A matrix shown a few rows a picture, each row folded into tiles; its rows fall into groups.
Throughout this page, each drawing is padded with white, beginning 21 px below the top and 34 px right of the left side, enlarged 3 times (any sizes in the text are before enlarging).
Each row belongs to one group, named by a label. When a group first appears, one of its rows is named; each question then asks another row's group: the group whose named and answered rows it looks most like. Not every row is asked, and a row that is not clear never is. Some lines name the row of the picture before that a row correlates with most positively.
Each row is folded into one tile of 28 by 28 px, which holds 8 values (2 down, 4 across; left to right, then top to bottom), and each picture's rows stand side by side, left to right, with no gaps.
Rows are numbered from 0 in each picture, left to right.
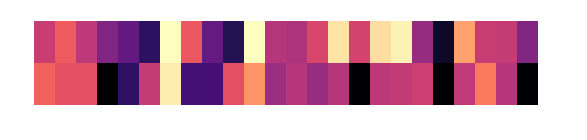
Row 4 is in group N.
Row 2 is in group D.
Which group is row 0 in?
N
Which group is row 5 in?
N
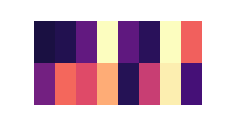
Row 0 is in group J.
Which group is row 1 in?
D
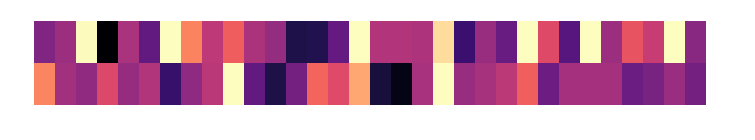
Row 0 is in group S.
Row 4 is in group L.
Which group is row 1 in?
D
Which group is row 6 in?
D
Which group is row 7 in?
D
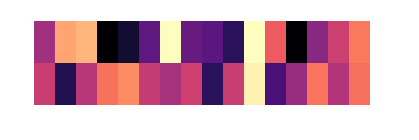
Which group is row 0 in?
S
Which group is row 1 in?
S
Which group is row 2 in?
D
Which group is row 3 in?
J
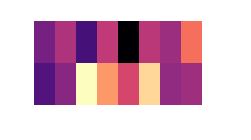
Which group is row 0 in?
L
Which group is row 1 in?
J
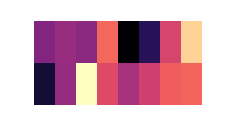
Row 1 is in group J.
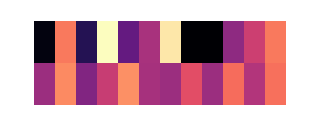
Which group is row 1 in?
S
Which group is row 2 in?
J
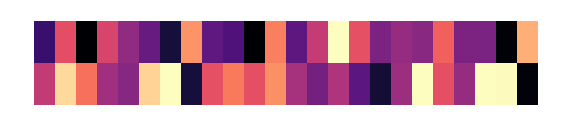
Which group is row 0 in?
J
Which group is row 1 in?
J
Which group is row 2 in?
J
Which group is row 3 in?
D
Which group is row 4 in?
L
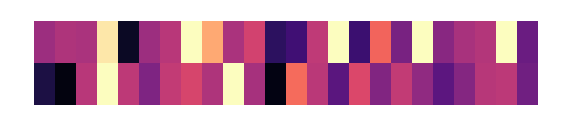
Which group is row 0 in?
L
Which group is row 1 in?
J
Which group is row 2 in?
N
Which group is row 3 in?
S
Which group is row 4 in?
D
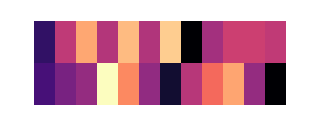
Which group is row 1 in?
S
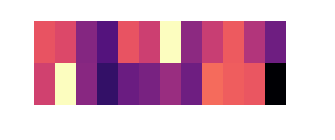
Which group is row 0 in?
N
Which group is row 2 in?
N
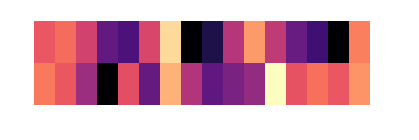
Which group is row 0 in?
N
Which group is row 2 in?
L
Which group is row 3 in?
J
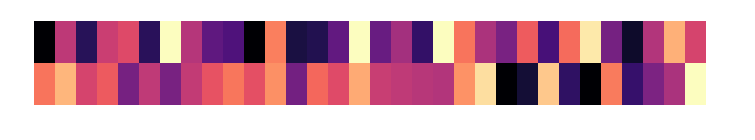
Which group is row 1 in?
D
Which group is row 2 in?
J
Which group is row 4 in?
J
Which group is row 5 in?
N
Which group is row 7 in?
L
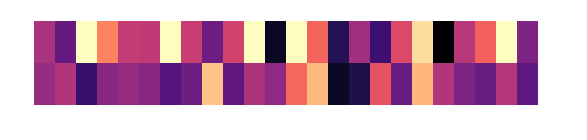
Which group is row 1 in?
D
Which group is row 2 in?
S
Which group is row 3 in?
N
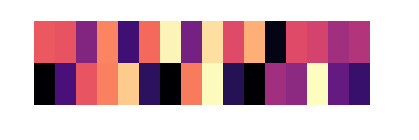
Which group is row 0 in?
L
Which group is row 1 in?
S
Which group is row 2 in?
S
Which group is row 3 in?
N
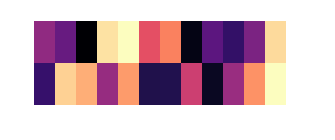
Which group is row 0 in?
J
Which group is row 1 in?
S
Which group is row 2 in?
L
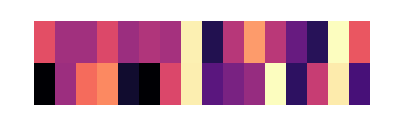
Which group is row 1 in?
L
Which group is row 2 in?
L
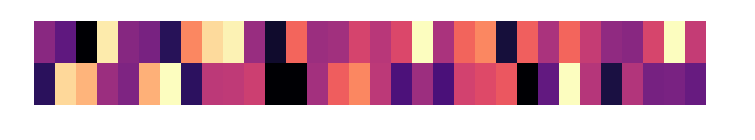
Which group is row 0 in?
J
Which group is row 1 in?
J
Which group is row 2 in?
N
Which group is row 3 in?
L
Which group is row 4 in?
D
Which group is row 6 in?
N
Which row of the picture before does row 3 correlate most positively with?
0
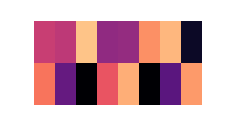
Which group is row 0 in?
S
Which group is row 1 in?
S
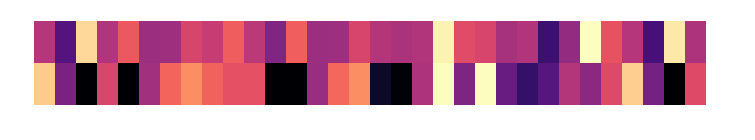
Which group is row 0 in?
S
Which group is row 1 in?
L
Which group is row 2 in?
N
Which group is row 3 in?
L
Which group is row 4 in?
L
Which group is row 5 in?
N
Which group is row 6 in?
D
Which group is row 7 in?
S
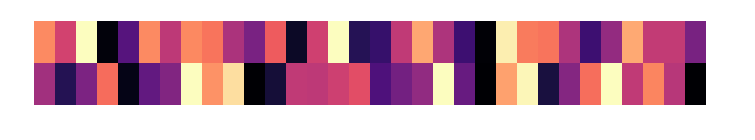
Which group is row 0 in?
S
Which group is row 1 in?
L
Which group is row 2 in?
N
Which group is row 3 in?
S
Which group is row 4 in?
L
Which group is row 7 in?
N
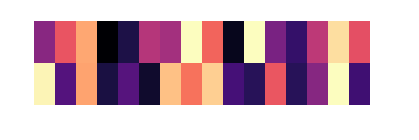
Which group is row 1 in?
L
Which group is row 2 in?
S
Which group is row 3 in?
D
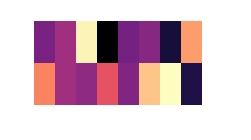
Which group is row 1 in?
J
